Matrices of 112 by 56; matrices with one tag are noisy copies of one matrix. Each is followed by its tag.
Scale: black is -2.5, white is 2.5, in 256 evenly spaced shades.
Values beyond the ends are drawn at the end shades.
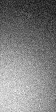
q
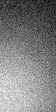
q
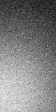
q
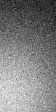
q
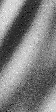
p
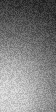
q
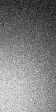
q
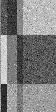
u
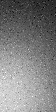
q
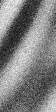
p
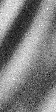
p
